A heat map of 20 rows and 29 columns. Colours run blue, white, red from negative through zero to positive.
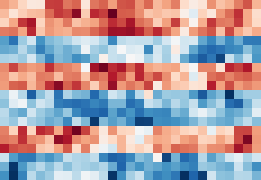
The ninth with the highest average is the top middle. Horizontal stripes repeat 3 times down the table. Streaks run across, left to right.
